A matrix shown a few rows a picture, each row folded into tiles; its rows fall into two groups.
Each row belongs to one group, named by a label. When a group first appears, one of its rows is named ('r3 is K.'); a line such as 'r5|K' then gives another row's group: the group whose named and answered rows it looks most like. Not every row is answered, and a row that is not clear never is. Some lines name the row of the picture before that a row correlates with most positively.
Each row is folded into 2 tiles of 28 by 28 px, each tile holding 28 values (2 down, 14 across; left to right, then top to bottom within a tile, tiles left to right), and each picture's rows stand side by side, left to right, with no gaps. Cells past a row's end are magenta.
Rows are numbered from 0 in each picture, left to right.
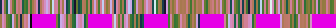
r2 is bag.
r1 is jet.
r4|jet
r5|jet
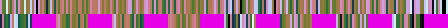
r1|bag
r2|bag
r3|jet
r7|bag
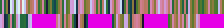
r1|bag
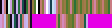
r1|jet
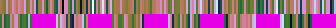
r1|jet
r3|bag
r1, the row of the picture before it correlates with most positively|0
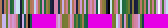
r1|bag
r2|jet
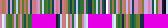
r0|bag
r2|bag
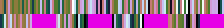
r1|bag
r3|bag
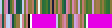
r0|jet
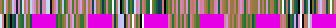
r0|bag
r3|bag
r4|bag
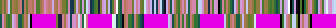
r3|bag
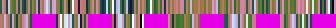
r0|jet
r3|bag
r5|bag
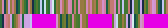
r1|bag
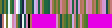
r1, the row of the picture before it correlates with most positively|1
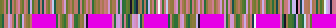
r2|jet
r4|jet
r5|bag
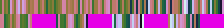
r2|jet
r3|bag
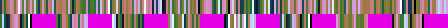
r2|bag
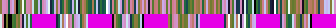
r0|bag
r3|jet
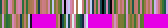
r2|bag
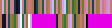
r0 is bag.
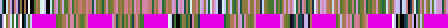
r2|bag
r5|bag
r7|bag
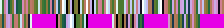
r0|jet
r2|bag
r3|bag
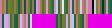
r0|jet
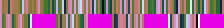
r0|jet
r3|jet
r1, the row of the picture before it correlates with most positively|1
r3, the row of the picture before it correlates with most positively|0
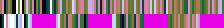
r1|bag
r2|bag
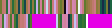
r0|jet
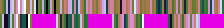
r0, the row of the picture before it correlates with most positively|1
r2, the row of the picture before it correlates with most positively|1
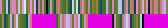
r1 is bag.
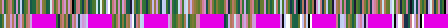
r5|jet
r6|jet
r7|jet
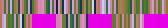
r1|jet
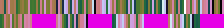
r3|bag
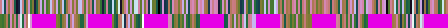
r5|bag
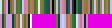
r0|jet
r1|jet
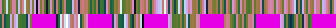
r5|bag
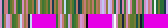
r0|jet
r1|jet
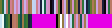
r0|bag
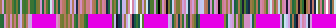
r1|bag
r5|jet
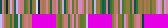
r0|jet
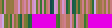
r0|bag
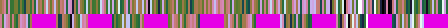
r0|jet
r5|bag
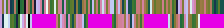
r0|jet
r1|jet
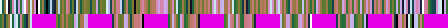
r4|jet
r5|jet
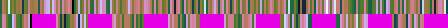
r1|bag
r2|bag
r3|jet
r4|jet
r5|jet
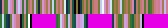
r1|jet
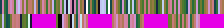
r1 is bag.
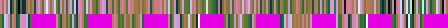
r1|bag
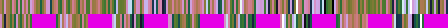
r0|bag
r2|bag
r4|bag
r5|bag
